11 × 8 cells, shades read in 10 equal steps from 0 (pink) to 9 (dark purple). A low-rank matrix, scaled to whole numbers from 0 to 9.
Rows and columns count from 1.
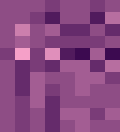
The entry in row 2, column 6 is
5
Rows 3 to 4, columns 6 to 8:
7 5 7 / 6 6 5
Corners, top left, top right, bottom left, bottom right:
5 5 5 5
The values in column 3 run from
4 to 6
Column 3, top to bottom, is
5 6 5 5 6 6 4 4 4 5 5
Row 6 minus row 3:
0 5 1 3 -3 -3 2 -4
